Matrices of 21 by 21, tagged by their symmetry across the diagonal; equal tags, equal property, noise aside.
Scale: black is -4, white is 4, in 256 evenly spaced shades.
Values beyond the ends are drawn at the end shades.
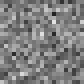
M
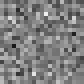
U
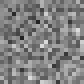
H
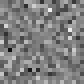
U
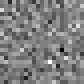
U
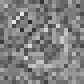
H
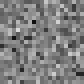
M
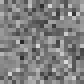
M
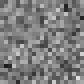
H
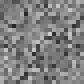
H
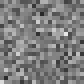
M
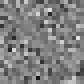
U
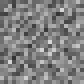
H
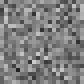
M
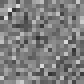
H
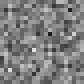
U
